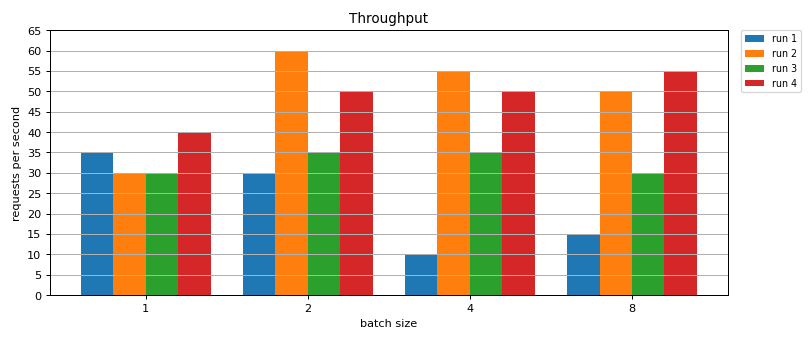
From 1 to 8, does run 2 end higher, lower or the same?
higher
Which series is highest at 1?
run 4
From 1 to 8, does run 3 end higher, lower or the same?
the same
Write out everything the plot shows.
Title: Throughput
x-axis: batch size, ticks 1 2 4 8
y-axis: requests per second, ticks 0 5 10 15 20 25 30 35 40 45 50 55 60 65
Legend: run 1, run 2, run 3, run 4
Values:
run 1: 35 30 10 15
run 2: 30 60 55 50
run 3: 30 35 35 30
run 4: 40 50 50 55
